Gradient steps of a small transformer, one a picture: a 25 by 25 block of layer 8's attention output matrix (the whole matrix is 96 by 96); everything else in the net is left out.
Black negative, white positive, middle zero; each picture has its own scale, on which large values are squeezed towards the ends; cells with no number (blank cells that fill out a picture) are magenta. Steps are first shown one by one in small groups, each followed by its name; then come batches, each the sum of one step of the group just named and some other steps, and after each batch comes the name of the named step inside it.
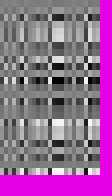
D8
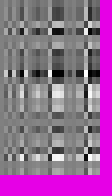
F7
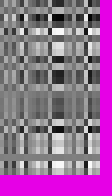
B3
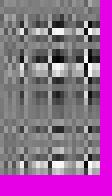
B3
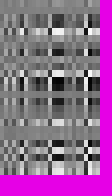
D8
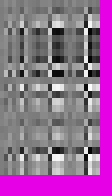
F7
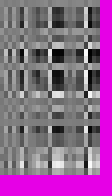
F7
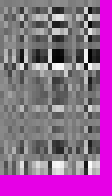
F7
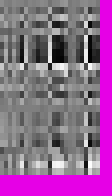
F7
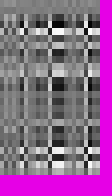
B3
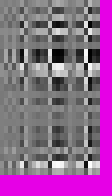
F7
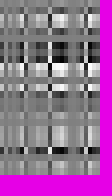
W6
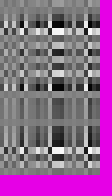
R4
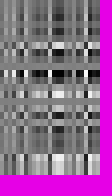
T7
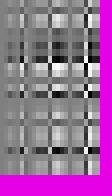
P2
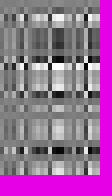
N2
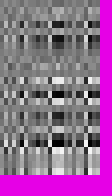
N2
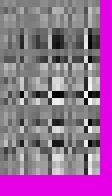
P2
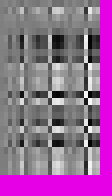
P2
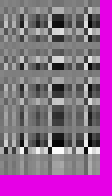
R4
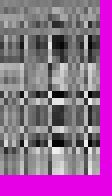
W6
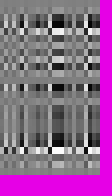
R4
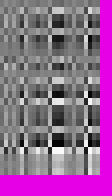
P2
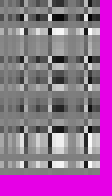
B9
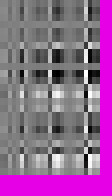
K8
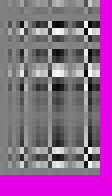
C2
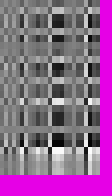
K8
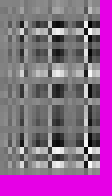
C2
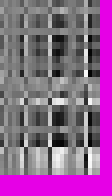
K8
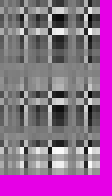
B9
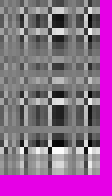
B9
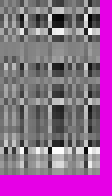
B9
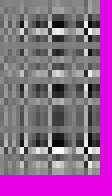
C2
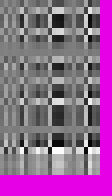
B9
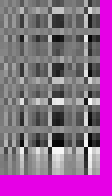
K8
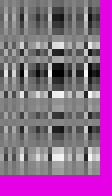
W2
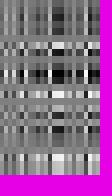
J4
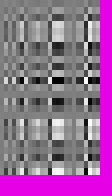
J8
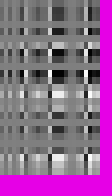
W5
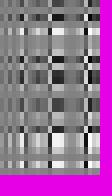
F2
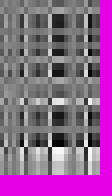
W5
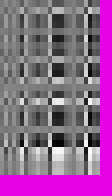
W5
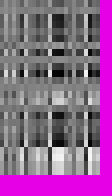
J4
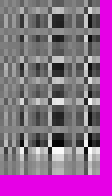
W2
